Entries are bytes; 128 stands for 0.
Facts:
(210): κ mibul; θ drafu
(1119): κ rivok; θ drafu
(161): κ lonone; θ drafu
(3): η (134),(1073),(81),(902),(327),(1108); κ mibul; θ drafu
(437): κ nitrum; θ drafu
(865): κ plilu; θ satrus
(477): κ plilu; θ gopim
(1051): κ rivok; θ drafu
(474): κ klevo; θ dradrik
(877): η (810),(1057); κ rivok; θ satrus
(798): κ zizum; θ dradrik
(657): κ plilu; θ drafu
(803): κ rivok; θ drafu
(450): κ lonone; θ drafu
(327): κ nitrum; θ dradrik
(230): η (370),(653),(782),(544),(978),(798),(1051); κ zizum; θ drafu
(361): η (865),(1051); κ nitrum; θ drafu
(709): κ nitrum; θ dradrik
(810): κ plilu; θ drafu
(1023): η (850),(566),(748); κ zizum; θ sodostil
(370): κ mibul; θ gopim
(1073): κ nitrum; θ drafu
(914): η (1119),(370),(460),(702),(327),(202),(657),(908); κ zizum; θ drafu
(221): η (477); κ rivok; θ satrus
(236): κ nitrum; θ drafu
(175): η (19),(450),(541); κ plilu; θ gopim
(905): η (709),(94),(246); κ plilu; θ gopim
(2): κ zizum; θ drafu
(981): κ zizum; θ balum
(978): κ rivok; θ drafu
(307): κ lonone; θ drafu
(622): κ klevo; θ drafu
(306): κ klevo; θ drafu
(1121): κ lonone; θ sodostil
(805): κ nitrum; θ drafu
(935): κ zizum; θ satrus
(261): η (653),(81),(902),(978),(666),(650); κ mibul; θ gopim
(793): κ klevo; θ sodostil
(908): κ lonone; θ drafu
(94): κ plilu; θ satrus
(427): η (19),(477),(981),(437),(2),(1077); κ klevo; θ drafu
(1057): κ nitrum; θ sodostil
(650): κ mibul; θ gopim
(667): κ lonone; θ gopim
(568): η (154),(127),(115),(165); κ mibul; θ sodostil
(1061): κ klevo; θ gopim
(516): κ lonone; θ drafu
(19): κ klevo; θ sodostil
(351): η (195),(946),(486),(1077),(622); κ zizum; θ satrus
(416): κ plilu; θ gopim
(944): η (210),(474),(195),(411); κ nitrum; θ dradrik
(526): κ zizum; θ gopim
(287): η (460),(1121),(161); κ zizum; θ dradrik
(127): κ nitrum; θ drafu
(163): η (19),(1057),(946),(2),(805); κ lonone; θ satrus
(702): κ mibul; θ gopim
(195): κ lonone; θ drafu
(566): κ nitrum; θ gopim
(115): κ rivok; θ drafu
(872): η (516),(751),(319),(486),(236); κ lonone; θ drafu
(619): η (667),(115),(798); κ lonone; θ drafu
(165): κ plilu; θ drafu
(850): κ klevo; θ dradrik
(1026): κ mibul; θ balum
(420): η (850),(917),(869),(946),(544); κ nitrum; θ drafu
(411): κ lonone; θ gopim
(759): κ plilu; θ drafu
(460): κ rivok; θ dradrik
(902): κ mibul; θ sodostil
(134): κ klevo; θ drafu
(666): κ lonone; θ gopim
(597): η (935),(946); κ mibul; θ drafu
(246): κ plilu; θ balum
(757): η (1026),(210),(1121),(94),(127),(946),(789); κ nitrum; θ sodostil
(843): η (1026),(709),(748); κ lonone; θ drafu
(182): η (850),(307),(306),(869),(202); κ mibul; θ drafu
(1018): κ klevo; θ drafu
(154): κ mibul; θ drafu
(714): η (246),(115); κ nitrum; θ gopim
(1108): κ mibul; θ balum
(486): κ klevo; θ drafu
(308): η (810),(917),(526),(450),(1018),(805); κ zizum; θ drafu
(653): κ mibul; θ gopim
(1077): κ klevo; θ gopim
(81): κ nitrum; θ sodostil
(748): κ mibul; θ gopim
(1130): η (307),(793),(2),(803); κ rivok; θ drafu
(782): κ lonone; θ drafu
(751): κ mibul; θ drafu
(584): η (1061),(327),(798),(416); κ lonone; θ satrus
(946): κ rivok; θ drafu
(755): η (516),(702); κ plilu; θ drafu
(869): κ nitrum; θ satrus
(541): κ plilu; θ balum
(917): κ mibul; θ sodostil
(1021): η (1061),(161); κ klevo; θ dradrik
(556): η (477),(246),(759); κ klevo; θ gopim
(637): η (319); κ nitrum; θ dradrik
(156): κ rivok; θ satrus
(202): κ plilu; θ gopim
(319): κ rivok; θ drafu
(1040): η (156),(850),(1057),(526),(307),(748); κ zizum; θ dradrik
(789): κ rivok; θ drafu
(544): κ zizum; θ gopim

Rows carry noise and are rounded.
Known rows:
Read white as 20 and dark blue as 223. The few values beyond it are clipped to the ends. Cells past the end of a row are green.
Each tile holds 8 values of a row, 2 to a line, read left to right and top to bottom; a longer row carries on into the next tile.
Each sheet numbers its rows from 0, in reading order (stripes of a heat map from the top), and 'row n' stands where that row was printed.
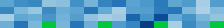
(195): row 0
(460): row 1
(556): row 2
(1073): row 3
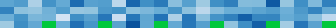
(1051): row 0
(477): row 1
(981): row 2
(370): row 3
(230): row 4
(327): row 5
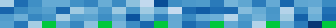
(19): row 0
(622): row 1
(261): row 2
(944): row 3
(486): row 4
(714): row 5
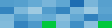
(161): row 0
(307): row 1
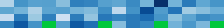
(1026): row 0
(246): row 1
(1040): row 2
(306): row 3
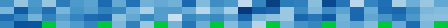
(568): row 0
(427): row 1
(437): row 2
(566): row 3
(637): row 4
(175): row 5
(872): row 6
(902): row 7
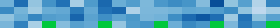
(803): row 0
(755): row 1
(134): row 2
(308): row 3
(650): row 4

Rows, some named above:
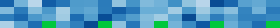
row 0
(361)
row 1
(556)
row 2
(81)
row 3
(261)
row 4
(843)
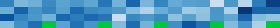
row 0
(584)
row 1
(1023)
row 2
(566)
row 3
(154)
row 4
(637)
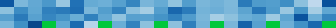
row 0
(619)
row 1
(1057)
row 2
(946)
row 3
(81)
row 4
(709)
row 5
(261)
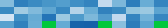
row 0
(1077)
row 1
(165)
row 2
(202)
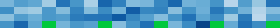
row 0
(210)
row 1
(1130)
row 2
(584)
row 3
(619)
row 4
(1108)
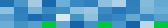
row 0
(1130)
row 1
(411)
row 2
(917)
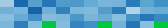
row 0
(850)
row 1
(161)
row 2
(2)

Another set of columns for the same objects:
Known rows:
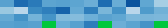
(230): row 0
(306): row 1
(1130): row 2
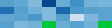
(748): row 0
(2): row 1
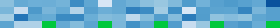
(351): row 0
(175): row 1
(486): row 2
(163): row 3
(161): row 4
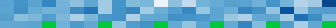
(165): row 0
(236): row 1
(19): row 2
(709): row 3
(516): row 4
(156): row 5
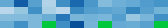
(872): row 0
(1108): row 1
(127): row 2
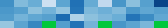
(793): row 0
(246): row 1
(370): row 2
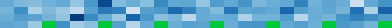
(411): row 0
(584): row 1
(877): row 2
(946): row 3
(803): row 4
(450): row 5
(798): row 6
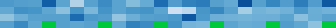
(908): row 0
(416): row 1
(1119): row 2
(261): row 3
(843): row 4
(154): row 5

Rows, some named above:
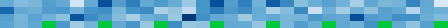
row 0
(526)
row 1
(865)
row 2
(751)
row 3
(584)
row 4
(210)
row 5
(1121)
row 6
(1021)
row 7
(175)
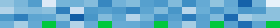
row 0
(944)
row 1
(877)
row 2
(127)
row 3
(1040)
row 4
(541)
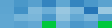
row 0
(165)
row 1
(755)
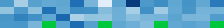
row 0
(666)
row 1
(541)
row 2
(597)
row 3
(165)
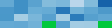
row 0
(759)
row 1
(935)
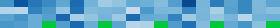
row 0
(3)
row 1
(246)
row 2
(351)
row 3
(1026)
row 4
(195)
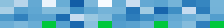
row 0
(637)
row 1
(981)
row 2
(798)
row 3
(420)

